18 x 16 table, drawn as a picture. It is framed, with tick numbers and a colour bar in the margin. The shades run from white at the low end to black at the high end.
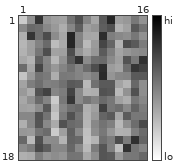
Upright stripes repeat 4 times across the table. Overall the values sit about 50% of the way up the scale. No single row or column stands out from its neighbours.
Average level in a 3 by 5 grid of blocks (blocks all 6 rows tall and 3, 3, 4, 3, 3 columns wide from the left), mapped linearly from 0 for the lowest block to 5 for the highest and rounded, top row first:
10344
12344
21135
